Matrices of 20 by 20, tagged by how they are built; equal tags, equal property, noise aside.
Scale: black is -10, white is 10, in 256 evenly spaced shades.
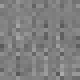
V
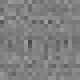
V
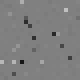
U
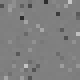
U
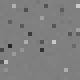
U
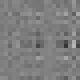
V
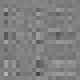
V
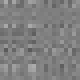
V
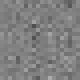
V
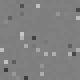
U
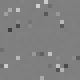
U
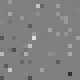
U
